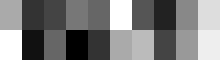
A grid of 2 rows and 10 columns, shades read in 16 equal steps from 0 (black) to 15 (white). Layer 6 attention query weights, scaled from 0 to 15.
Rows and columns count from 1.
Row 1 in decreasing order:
15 13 10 8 7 6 5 4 3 2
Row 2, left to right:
15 1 6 0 3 10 11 4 9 14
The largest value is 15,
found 2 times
